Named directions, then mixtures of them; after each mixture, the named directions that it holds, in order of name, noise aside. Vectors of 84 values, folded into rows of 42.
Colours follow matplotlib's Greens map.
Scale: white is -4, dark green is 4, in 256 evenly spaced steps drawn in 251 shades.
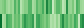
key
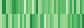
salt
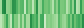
salt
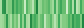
salt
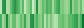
key, salt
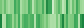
key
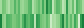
key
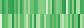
key, salt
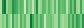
salt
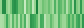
salt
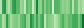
key, salt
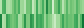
key, salt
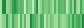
salt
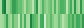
salt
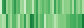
key, salt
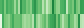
key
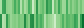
key, salt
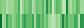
key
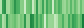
key, salt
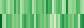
key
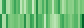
key, salt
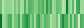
key, salt
